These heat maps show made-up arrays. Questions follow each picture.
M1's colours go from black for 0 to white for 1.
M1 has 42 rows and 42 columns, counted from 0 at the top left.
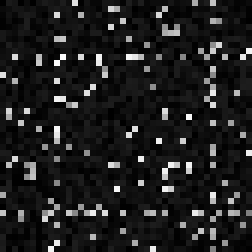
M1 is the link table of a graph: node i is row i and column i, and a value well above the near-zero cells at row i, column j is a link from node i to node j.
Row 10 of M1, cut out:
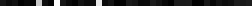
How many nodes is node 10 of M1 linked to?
3
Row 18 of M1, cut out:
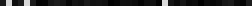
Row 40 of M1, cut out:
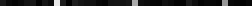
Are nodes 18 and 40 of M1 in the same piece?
no
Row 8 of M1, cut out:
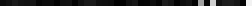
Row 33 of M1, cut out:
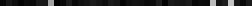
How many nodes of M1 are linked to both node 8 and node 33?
1
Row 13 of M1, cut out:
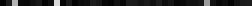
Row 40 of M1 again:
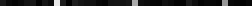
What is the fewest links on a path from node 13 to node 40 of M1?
2
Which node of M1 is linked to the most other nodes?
node 35
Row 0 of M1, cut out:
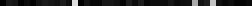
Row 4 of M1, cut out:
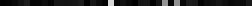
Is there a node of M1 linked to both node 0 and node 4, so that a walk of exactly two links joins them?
no
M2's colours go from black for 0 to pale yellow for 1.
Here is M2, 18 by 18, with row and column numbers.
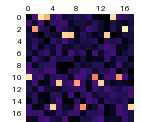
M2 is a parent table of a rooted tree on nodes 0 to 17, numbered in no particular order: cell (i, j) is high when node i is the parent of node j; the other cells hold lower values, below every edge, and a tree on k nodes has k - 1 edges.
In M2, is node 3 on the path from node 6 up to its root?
yes
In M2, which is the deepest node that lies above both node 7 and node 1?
0
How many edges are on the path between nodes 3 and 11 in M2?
3
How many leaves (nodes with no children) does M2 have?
12
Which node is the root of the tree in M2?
10
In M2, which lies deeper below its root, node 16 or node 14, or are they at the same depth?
node 16
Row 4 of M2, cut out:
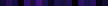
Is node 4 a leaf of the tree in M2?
yes
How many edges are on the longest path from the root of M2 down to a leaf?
3
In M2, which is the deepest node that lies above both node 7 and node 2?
0
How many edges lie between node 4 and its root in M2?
2
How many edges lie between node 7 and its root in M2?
3
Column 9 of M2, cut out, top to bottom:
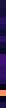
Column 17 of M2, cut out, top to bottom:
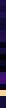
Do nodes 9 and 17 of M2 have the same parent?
yes
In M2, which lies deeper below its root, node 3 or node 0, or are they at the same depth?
node 3
